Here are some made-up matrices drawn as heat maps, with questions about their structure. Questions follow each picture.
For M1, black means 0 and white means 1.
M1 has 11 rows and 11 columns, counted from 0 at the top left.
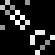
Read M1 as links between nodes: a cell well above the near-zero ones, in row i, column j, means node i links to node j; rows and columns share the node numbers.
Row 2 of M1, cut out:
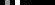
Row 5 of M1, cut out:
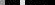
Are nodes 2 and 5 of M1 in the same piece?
yes
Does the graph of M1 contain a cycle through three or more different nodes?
yes
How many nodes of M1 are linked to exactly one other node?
2
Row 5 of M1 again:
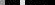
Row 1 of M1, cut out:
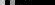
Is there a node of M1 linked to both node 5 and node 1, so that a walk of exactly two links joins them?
yes
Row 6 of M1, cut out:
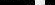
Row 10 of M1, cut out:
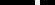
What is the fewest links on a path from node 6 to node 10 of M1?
2
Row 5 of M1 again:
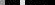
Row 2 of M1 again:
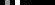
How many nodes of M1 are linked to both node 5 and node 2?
0
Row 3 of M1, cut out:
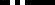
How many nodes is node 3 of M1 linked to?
2
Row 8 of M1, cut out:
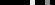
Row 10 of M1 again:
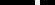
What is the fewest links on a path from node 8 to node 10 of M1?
3
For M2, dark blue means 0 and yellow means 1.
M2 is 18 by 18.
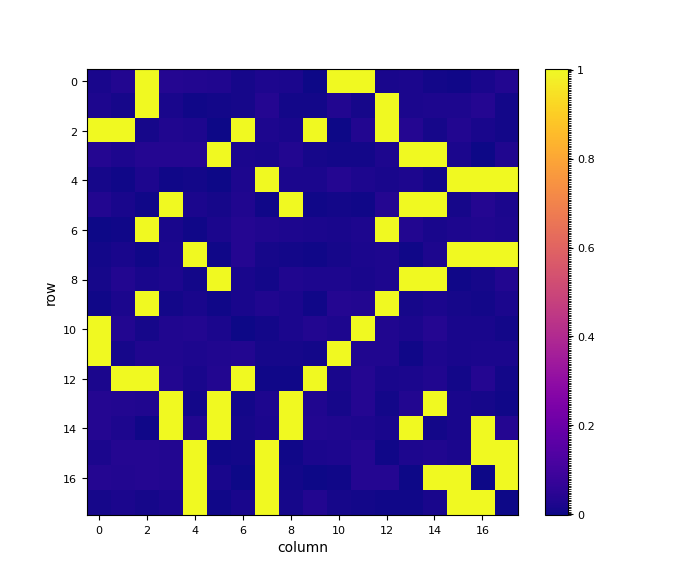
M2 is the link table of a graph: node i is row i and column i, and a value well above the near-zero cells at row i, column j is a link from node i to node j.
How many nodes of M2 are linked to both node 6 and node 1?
2
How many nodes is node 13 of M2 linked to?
4
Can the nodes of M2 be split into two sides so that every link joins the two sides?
no
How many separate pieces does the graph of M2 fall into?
2
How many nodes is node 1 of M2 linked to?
2
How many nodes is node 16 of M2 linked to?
5
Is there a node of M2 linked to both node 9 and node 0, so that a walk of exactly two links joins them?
yes
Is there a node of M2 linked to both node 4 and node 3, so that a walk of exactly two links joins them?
no
